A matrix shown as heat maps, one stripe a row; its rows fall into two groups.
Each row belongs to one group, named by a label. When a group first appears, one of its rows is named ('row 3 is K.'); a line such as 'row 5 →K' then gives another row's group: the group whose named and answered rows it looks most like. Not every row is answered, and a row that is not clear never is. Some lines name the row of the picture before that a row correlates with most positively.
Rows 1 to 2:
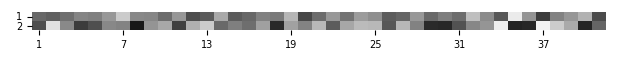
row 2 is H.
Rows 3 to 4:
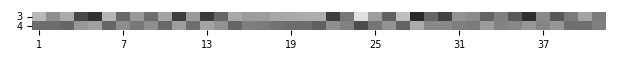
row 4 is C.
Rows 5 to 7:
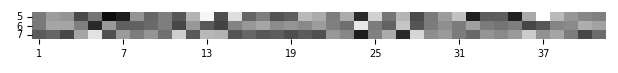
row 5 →H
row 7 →C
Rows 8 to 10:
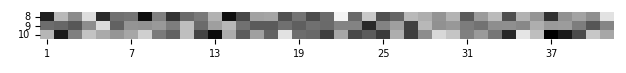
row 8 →C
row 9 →C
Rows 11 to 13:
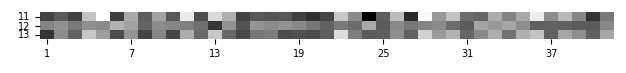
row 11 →C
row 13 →C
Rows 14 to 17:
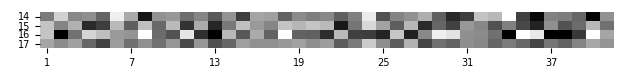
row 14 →H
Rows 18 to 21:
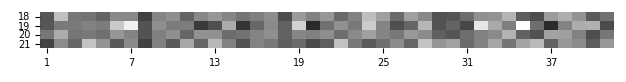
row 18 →H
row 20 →H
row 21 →C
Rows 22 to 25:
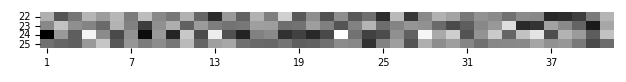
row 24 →C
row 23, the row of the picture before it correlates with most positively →20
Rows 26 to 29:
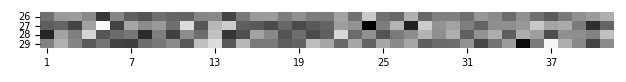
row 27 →C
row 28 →C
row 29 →H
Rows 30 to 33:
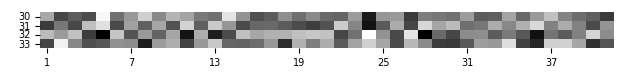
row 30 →C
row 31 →C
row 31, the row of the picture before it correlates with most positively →27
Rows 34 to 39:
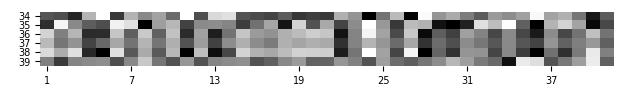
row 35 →H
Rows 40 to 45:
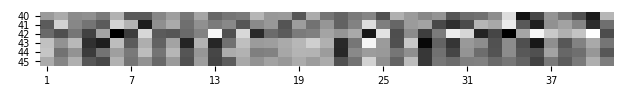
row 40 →H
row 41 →H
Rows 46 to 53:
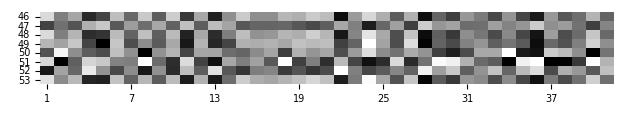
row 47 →C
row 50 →H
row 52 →C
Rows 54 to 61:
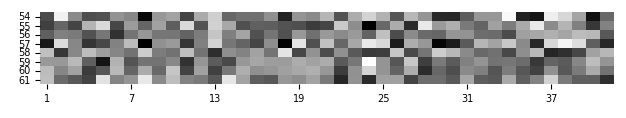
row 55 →C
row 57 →H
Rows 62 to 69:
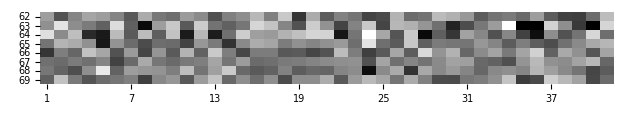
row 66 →C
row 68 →C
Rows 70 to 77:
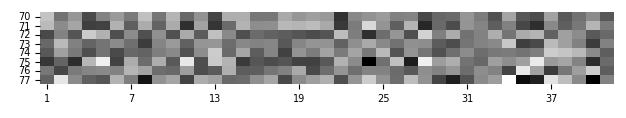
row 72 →C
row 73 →H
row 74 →H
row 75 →C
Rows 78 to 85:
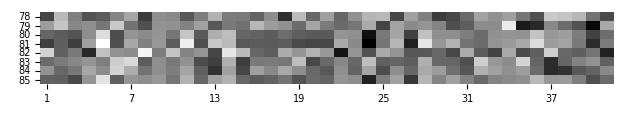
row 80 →C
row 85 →C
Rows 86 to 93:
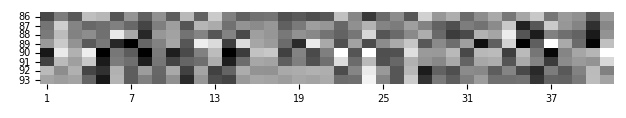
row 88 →H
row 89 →H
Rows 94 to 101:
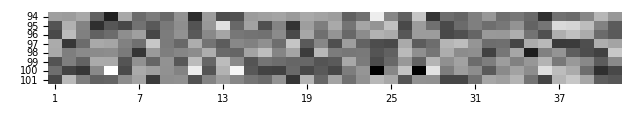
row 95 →H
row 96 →H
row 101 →H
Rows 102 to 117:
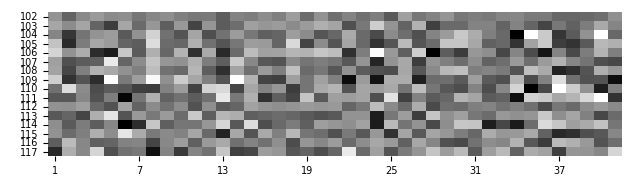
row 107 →C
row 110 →H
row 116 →H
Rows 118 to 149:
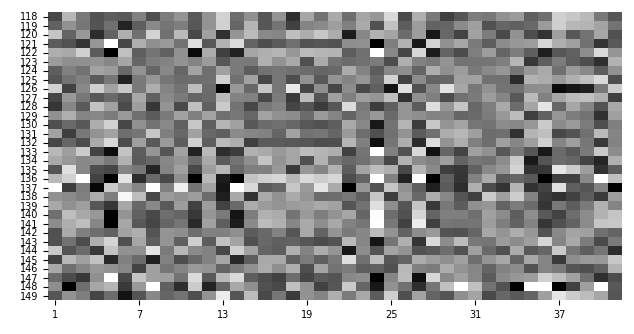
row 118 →H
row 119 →H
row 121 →C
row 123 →H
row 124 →C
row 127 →H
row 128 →C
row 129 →H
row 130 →C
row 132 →C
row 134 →H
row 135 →H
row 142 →H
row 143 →C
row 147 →C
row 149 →H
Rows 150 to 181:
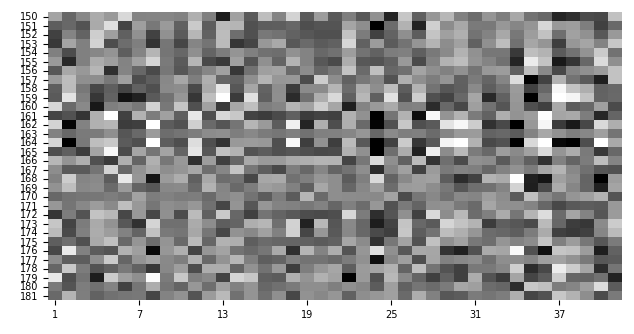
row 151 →C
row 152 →C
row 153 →C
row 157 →H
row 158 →H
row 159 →H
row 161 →C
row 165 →C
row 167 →C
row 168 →H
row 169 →H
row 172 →C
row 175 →C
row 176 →H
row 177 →C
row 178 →H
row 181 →H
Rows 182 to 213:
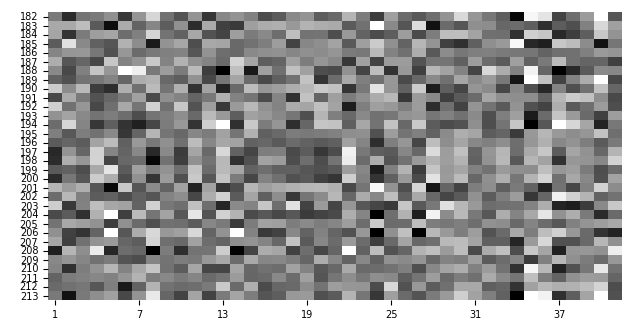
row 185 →H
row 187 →C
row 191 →H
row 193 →H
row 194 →H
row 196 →C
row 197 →C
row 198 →C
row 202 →H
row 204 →C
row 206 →C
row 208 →C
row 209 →H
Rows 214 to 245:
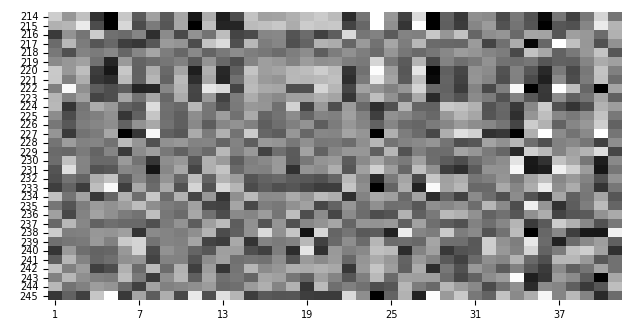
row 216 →C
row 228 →H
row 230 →H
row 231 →H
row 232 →C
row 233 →C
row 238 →H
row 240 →H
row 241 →H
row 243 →H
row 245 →C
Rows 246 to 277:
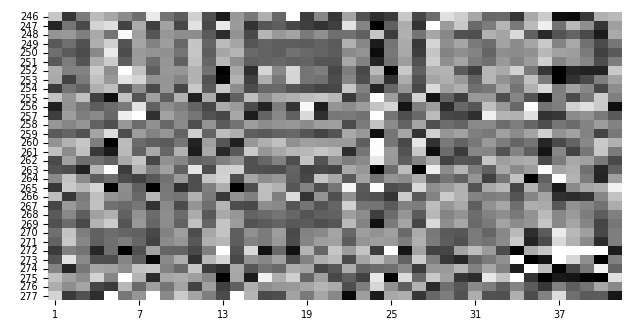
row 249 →C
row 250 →C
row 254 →C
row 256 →H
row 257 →H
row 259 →C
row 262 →H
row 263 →C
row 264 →H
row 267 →C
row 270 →H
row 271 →H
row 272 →H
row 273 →H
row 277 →C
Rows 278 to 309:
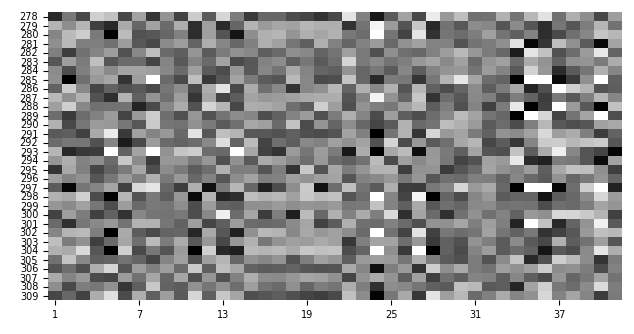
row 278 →C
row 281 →H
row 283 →C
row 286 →H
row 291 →C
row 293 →C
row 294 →H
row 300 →H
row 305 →H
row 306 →C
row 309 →C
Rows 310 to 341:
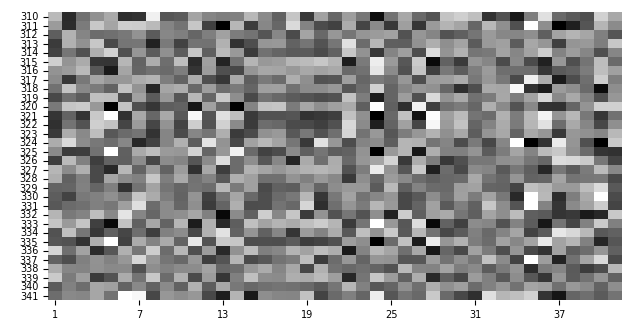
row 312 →H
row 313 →C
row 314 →C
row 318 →H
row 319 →C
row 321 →C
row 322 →C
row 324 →H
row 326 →H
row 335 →C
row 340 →C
